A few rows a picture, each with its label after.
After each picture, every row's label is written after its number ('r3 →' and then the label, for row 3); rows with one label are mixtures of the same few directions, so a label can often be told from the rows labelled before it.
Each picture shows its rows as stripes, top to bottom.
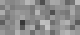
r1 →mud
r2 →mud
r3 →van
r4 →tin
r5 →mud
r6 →mud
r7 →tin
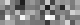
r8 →tin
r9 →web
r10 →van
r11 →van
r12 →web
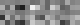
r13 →web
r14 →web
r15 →tin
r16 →van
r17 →web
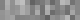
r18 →web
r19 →van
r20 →van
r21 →web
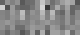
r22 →mud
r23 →van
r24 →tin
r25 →tin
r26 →tin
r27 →web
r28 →van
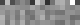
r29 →mud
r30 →web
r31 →mud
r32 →van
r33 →mud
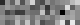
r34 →van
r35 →web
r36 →web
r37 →tin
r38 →tin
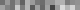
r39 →mud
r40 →tin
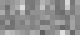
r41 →tin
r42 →tin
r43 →mud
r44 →web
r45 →mud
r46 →web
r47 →web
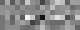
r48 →mud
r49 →van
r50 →tin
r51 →mud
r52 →web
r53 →mud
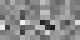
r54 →mud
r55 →web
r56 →mud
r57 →mud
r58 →mud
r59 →van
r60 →mud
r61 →mud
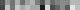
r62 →van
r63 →van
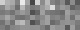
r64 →van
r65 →van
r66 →web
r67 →tin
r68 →web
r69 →tin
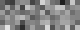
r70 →web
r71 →mud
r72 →van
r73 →web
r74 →mud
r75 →tin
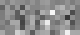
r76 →mud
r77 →mud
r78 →van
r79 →tin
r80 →mud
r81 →mud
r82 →tin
